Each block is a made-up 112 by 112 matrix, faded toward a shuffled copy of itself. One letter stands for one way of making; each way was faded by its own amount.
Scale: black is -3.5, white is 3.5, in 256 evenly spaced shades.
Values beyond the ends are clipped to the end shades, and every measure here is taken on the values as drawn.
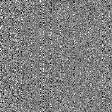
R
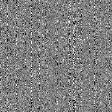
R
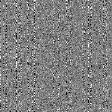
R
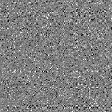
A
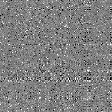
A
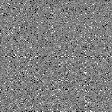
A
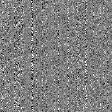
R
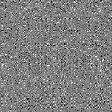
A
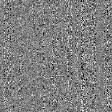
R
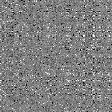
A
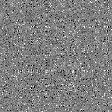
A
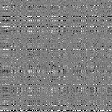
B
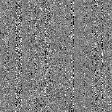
R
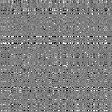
B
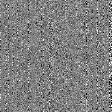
R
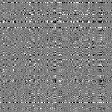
B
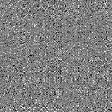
A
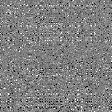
A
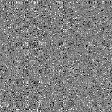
A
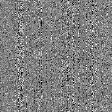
R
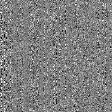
R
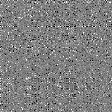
A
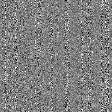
R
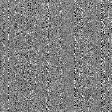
R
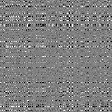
B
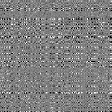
B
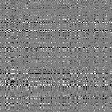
B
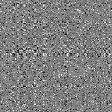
A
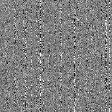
R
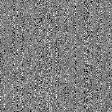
R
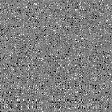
A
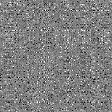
A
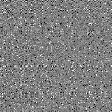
A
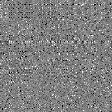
A
